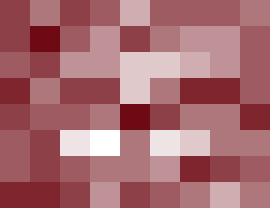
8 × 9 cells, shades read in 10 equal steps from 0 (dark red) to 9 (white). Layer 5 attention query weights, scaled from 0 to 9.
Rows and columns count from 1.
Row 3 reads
3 2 5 5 7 7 6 5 3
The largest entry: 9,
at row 6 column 4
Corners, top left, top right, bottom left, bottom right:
2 4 1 4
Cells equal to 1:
7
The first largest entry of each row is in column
5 4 5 5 4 4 6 8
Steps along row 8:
same up up down up up up down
